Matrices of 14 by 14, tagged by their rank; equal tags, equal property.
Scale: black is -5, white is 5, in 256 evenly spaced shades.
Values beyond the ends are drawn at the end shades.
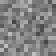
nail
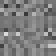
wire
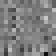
wire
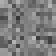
wire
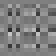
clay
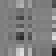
clay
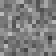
nail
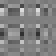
clay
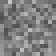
nail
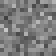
nail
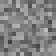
nail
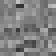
wire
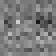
wire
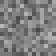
nail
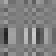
clay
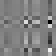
clay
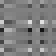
clay
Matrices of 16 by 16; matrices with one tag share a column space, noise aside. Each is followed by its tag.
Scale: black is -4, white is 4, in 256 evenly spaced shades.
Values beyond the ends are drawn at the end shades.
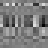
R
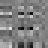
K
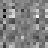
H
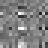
K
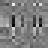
R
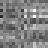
H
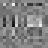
R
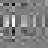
R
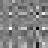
K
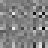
K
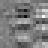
H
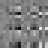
K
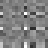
K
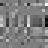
R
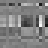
R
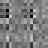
H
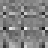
K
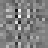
H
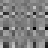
K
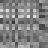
H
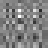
H
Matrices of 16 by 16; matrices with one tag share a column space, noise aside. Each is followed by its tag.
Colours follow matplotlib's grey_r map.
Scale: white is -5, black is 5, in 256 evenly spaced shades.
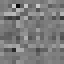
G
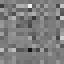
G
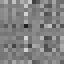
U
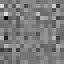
G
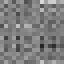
U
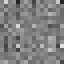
U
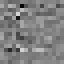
G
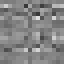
G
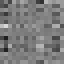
U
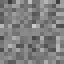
U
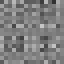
U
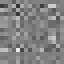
G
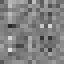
U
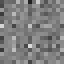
U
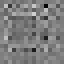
G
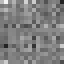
U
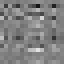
G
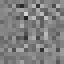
G
